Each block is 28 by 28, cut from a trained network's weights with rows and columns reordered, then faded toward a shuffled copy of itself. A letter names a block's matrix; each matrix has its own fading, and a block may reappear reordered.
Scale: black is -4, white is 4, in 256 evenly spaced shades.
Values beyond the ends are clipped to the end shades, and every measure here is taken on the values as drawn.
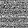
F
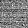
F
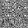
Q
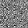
Q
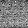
F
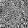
Q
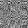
Q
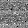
F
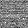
F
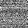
F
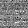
F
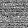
F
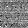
F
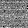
F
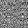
Q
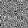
Q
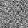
Q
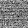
F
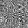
Q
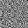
Q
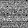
F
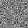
Q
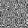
Q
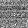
F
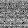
F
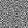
Q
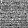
F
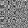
Q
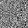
Q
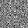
Q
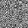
Q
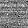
F
